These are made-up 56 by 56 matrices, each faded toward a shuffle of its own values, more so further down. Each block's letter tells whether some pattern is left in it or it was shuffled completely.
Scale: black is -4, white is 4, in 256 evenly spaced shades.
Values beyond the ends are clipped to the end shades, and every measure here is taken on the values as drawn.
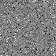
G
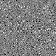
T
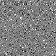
T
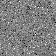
G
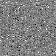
T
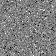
G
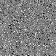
T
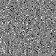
T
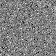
G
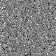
T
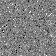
G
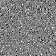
T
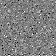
T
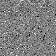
T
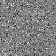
T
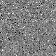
T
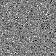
T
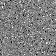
G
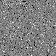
G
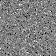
G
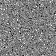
G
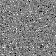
T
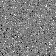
G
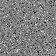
G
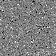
G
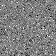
G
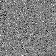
G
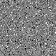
T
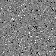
T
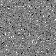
T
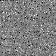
T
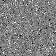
G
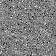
G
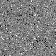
T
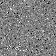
G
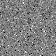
G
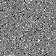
T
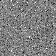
G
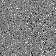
T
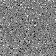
T
